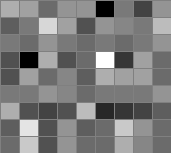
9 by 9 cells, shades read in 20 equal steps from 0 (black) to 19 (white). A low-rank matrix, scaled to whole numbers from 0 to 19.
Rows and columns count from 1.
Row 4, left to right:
6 0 13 6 8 19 4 12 8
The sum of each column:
78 88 84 86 77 80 84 82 86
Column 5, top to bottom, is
11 6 8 8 7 8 14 7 8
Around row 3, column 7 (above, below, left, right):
10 4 9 9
